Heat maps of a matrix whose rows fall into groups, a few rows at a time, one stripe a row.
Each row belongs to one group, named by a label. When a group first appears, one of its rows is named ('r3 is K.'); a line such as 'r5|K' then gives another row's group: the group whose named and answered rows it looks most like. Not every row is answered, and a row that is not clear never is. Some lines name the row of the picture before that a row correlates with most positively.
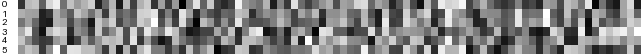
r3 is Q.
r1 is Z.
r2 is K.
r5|Z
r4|Q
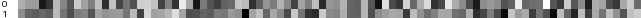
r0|Z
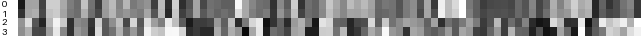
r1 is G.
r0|G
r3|Q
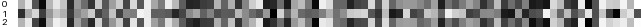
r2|Q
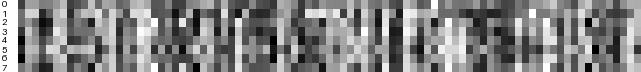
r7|K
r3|K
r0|K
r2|K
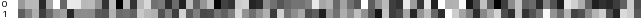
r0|Z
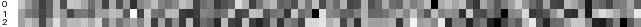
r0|Z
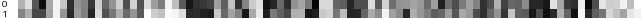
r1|Q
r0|Q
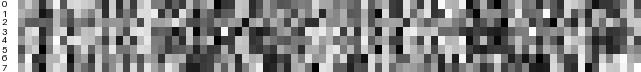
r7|Q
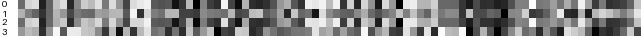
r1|Q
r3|Z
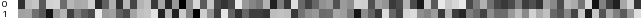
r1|K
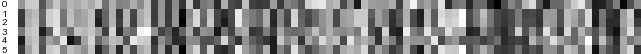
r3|Z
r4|G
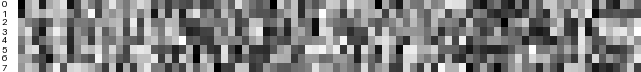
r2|Q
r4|Q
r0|G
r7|Z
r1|G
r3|Q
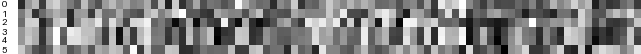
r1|Q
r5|Q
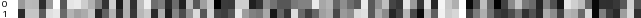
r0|Z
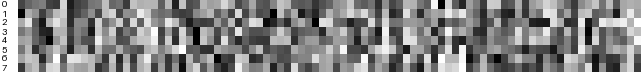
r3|K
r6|Z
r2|Q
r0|K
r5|Q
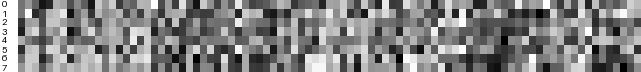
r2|G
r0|K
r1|Q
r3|G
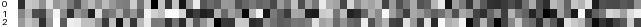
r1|Q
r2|Z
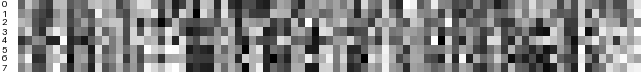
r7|Q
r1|K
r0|K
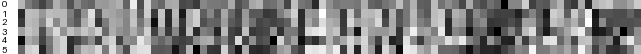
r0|Q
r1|G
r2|G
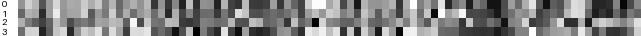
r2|Q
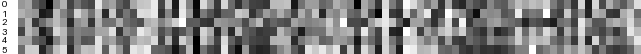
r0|K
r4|K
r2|Q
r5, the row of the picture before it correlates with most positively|3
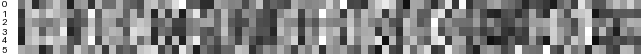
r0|Q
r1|G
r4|G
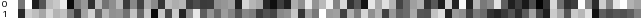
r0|Q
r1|G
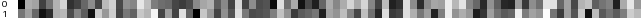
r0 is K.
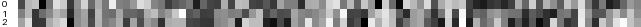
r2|Q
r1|Q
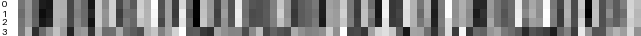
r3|Q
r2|K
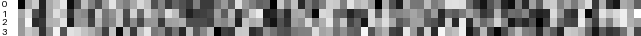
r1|Q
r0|G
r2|Q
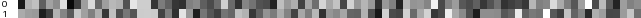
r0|G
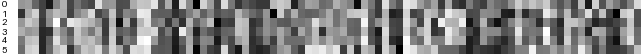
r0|K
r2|Z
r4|Z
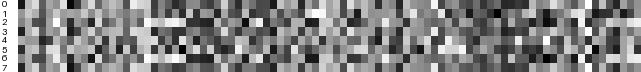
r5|Z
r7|G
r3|G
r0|G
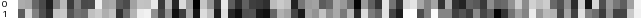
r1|K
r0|K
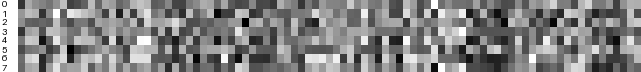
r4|Z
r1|Z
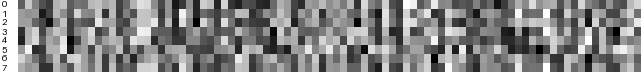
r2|K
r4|G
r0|K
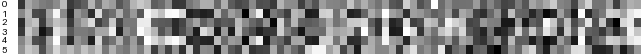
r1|Q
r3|K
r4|Q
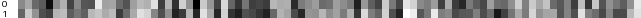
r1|K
